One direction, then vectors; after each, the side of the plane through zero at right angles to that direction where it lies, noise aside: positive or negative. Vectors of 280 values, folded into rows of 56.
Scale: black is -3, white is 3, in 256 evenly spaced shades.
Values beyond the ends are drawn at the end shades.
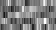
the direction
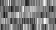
positive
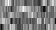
positive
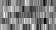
negative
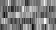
positive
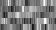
positive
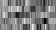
negative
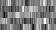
positive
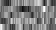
negative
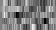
negative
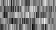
positive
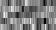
negative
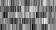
positive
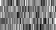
negative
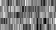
negative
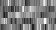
positive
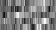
positive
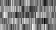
negative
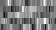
positive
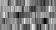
negative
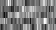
positive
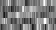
positive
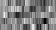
negative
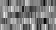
negative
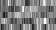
positive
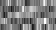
positive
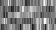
positive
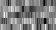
negative
